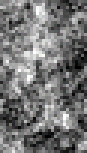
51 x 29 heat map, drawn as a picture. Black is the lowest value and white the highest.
The ninth with the highest average is the top middle. The halves do not mirror each other. There are no regular stripes. The field is mottled with small blotches. The middle right is the ninth with the lowest average.
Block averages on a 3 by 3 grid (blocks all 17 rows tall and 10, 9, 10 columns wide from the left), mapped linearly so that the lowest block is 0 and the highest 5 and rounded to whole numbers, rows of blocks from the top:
351 | 440 | 222
